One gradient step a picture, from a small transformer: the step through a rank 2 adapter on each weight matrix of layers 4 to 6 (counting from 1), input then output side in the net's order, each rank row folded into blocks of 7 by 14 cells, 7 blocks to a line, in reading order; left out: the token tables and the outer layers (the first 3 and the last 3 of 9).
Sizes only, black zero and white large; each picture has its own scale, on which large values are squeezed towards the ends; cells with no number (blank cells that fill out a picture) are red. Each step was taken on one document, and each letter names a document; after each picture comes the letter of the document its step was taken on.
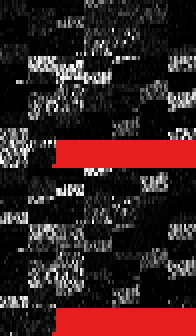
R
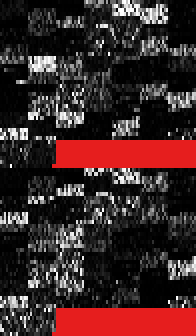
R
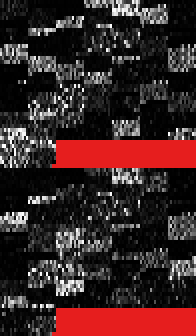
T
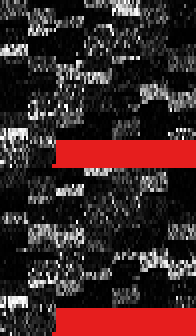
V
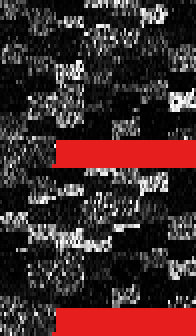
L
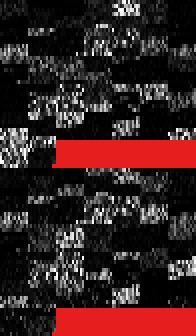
R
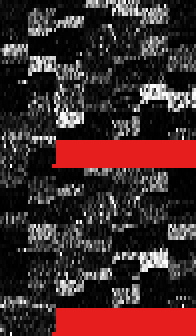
V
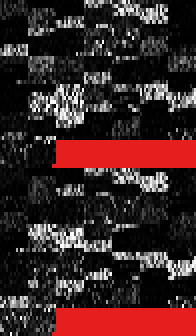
R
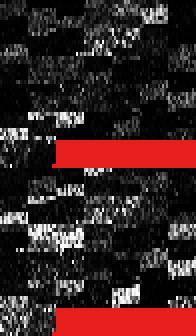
R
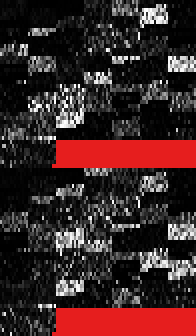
T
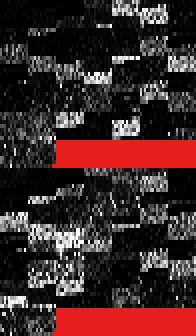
T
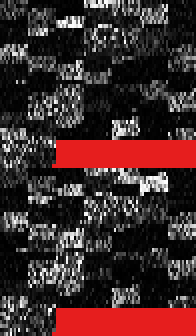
L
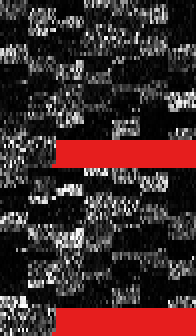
L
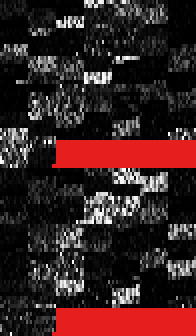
R
